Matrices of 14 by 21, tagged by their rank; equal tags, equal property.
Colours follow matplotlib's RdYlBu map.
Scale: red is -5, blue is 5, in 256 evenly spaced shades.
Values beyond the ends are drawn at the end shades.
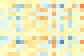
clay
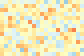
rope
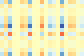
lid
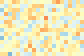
rope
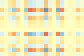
lid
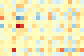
clay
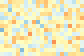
rope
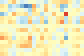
clay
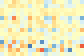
clay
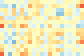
clay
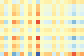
lid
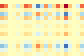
lid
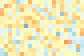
rope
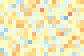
rope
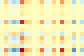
lid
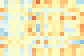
clay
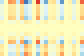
lid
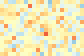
rope
